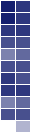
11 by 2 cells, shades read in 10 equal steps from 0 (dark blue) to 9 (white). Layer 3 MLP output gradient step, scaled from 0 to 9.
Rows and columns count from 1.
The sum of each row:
1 1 2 4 7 4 3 2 7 4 15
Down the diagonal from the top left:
0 1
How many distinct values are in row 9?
2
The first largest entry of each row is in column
2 2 1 1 1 1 2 1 1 1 1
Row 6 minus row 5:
-2 -1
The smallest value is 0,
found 2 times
